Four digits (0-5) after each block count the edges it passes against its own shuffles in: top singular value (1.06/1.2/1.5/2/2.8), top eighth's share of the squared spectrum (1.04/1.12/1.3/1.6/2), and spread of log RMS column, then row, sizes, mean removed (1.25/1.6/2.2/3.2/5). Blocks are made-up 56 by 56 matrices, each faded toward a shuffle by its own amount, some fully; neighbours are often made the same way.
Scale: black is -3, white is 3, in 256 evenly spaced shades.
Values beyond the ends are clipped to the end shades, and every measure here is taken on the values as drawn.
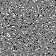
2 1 0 0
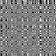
5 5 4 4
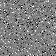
1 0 0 0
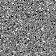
2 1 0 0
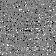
2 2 0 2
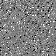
2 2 0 1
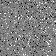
2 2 0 0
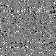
3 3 0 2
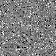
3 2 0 1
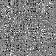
3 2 1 0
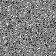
0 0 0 0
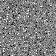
0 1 1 0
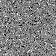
0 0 0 0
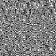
4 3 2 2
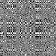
5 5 3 3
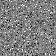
2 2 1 0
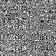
3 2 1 1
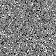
1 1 0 0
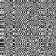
5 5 3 3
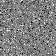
0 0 0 0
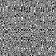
4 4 2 2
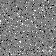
0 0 0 0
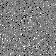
2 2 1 0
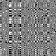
5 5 3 3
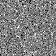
2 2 0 1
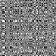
4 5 3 3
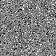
1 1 0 0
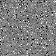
1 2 2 1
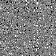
1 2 2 1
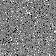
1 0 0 0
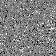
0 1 1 1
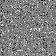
1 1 0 0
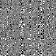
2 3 3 2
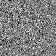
1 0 0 0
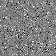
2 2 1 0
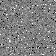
2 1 0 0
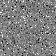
2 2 0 1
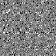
3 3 1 2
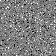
0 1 0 0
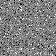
2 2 0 0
